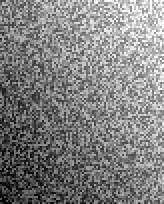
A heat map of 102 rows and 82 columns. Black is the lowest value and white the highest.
The field climbs toward the top right. Fine speckle covers the field. Overall the values sit about 50% of the way up the scale. No row or column stands out.
